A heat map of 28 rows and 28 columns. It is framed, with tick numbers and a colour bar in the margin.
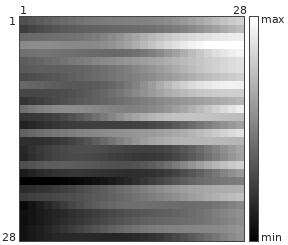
Ninth with the highest average: top right. Mirror symmetry: none. Slope: up to the top right. Grain: streaks across. Ninth with the lowest average: bottom left.
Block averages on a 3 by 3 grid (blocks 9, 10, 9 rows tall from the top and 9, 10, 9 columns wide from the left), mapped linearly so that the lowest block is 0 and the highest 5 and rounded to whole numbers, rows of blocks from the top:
235 / 124 / 013
